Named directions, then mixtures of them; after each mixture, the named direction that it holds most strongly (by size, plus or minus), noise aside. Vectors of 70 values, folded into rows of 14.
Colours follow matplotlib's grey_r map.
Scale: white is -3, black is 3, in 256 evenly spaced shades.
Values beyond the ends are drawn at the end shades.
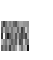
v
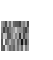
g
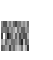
v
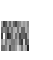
v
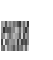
g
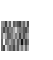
g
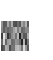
g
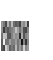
g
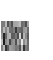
g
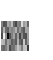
v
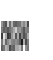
g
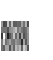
g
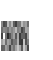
v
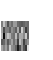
v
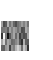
v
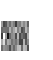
v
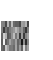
g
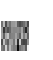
v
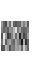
g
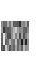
g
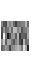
v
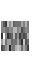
v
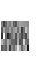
v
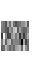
g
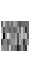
v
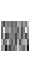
v
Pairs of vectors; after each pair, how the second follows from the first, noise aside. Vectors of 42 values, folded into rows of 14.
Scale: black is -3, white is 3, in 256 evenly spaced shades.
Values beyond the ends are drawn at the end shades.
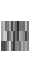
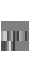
partly zeroed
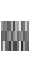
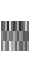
reversed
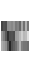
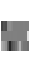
partly zeroed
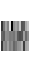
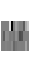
partly zeroed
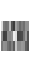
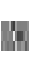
partly zeroed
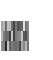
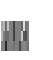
partly zeroed
